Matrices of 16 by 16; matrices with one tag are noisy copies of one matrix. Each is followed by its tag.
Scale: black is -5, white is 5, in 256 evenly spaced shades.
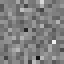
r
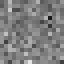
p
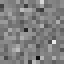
r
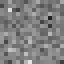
p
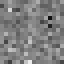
p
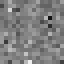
p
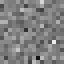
r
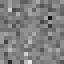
p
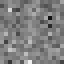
p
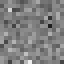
p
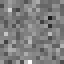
p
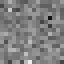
p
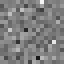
r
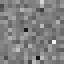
r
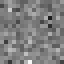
p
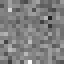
p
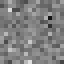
p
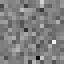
r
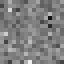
p
